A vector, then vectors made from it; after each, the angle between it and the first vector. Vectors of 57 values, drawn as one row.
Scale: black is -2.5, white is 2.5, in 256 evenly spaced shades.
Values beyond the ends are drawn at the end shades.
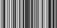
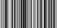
orthogonal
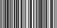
partly opposed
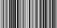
orthogonal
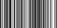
partly opposed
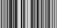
orthogonal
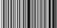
partly aligned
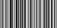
partly opposed
